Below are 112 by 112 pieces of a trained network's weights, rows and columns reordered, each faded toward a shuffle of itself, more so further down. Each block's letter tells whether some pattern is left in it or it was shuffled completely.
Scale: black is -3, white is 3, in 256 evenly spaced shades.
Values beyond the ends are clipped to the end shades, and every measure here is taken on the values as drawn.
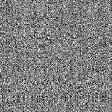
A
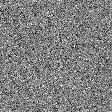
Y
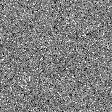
Y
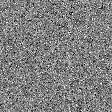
Y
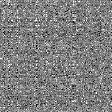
A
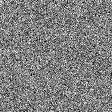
Y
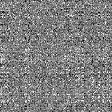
A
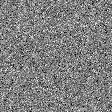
Y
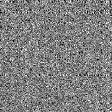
A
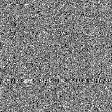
A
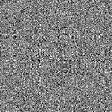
A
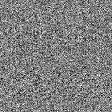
A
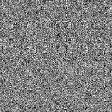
A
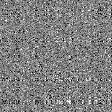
A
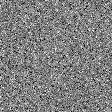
Y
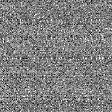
A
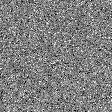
Y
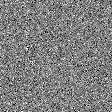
Y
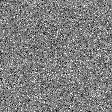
Y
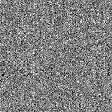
A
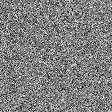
Y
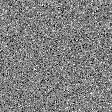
Y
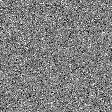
Y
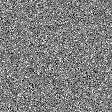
Y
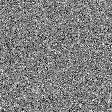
Y
